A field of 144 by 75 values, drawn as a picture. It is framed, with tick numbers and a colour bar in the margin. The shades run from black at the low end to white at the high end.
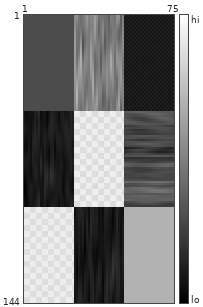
The table splits into 3 rows of 3 panels. Panel 1,1: low, flat. Panel 1,2: middling, streaked downward. Panel 1,3: very low, checkered, faint in contrast. Panel 2,1: very low, streaked downward, faint in contrast. Panel 2,2: very high, checkered, faint in contrast. Panel 2,3: low, streaked across. Panel 3,1: very high, checkered, faint in contrast. Panel 3,2: very low, streaked downward, faint in contrast. Panel 3,3: high, flat.
